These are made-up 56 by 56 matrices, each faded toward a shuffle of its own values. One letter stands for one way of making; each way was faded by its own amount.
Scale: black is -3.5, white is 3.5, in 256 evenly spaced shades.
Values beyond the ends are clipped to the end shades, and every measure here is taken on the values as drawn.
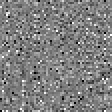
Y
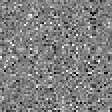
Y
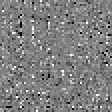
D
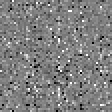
D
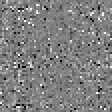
D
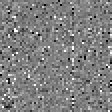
D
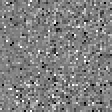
D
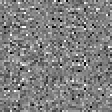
Y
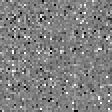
D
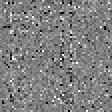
D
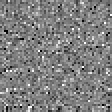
Y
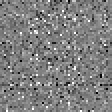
D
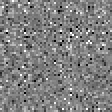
Y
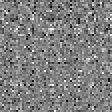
Y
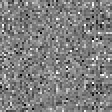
Y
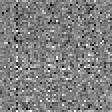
Y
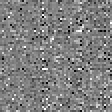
Y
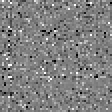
D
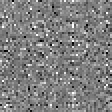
Y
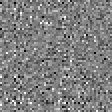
Y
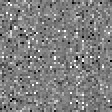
D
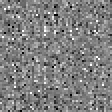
Y
